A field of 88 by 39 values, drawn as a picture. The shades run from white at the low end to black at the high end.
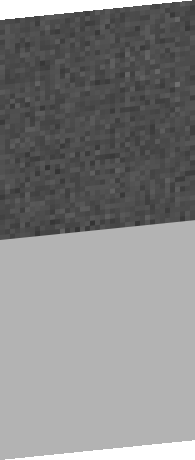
It is made of 2 by 1 panels. Panel 1,1: high, fine-grained, faint in contrast. Panel 2,1: low, flat.
